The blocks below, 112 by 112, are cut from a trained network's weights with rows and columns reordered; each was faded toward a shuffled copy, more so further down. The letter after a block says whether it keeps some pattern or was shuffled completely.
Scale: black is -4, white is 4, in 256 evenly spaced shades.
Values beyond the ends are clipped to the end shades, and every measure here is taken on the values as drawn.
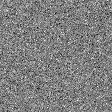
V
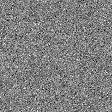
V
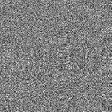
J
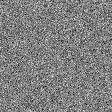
V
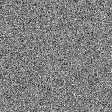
V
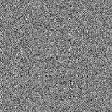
J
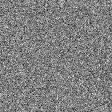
V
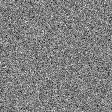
V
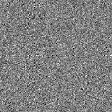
J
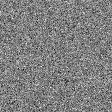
V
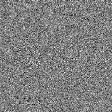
J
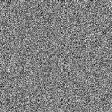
J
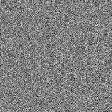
J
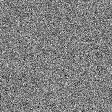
V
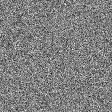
V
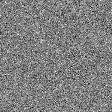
V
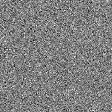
J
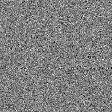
J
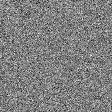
V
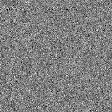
J
